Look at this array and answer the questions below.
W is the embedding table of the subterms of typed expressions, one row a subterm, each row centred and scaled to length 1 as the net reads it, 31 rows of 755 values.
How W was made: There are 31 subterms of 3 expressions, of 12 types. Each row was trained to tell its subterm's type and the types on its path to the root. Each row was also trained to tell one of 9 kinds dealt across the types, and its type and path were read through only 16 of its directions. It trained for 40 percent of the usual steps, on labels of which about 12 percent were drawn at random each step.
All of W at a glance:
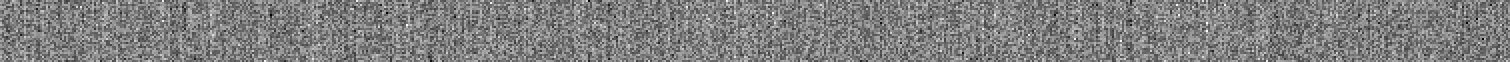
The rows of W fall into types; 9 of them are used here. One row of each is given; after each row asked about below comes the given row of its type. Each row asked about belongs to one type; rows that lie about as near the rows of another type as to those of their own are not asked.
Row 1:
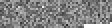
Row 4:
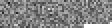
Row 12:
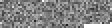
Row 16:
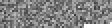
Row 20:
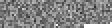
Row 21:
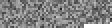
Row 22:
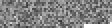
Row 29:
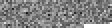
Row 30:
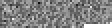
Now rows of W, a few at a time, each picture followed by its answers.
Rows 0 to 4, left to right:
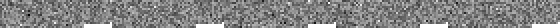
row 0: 30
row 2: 12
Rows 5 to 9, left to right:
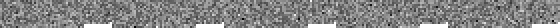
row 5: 21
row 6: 21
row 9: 16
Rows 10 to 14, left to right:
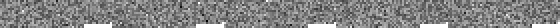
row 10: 12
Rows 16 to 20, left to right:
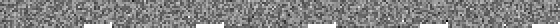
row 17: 21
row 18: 16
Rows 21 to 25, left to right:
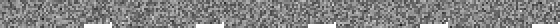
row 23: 1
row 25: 12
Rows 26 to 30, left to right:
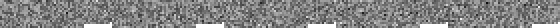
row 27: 1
